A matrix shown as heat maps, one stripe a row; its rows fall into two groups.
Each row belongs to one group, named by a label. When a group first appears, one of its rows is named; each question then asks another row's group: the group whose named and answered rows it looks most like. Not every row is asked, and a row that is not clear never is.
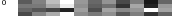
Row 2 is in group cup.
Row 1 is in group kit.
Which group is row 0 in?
kit
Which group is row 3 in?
kit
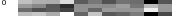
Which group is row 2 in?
cup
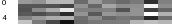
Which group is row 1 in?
cup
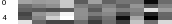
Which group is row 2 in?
cup
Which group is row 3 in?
kit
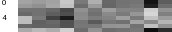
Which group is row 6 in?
cup
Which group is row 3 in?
cup
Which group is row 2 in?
cup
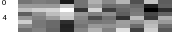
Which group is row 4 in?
kit
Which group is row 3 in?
kit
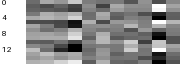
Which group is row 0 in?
kit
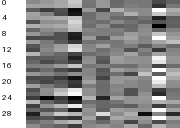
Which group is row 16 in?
kit
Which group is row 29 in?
cup
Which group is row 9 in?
cup
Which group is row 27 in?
cup
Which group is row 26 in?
kit
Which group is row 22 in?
kit
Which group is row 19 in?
cup
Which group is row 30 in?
kit
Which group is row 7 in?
kit
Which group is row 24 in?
cup
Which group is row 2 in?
cup
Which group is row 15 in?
cup
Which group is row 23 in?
kit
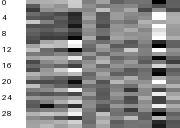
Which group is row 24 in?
kit
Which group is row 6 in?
cup
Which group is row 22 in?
kit
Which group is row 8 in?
cup
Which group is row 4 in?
cup
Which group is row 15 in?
kit
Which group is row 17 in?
kit
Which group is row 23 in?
cup
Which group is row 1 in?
kit
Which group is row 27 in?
kit
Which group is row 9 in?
cup
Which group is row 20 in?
cup
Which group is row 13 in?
cup
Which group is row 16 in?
cup
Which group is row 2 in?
kit
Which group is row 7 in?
cup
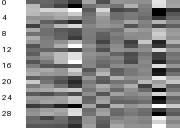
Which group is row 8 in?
cup
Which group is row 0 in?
cup
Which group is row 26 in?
cup
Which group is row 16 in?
cup
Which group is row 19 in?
cup
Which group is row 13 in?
kit
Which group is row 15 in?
kit
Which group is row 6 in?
kit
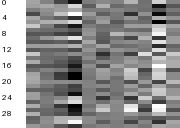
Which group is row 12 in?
cup
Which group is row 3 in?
kit
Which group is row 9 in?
kit
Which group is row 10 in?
cup
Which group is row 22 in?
cup
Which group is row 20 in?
kit
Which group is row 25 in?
kit
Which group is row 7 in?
cup
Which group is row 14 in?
cup
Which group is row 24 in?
kit
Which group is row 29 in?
kit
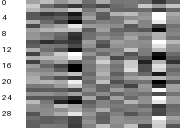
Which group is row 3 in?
cup
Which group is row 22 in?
cup
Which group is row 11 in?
cup
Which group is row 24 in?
cup
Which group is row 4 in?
cup
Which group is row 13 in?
kit
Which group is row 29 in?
cup
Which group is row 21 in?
kit
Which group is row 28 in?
kit
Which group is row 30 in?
cup
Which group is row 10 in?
cup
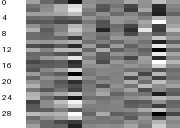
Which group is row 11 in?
cup
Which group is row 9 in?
cup
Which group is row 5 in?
cup
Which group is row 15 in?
cup
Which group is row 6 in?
kit
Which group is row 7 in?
kit
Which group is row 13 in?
cup
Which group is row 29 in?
kit
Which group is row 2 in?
kit
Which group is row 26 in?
kit
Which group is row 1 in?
kit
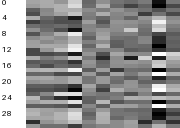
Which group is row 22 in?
cup
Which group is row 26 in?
cup
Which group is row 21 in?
cup
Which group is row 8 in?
kit
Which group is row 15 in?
cup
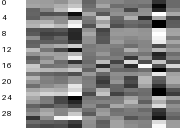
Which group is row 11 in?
kit
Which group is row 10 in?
cup
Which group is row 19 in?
kit
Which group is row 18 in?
cup
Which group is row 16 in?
kit
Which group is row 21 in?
kit
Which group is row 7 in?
cup
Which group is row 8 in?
cup
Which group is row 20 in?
kit
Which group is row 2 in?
kit
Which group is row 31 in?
cup
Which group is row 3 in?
cup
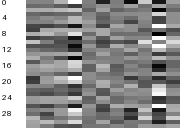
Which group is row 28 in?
kit
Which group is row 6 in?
cup
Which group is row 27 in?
kit
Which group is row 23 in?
cup
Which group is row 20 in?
kit
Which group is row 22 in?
cup
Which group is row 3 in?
cup
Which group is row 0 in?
kit
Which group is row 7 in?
kit
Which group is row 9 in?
cup
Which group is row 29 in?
kit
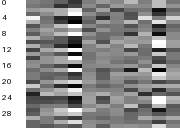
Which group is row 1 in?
cup
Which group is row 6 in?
kit
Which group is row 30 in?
kit
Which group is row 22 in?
kit
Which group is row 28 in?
kit
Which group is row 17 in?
kit
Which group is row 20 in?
kit
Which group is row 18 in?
cup
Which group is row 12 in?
kit
